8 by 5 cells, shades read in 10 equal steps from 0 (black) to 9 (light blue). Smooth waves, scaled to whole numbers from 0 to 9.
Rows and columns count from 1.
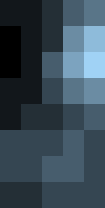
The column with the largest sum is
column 5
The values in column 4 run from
3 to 7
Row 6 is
3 3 3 4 3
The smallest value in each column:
0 1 2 3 3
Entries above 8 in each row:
0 0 1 0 0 0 0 0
